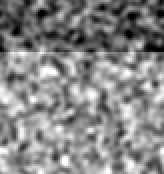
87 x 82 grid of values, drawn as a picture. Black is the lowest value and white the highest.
Ninth with the lowest average: top right. Seam: horizontal, 30% of the way down, the bottom part higher. Stripes: none. Grain: blotchy.
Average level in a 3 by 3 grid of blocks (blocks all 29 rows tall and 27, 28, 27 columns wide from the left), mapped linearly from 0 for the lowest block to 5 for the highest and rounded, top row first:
110 | 545 | 554
